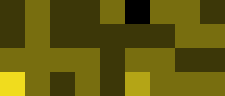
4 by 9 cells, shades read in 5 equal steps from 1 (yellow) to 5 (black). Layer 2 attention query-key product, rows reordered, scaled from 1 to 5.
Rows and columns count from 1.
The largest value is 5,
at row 1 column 6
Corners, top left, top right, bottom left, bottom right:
4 4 1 3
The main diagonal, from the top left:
4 3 3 3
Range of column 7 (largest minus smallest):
1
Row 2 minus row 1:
0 0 0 0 1 -1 1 0 -1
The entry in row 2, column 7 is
4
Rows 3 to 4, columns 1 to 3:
3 3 3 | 1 3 4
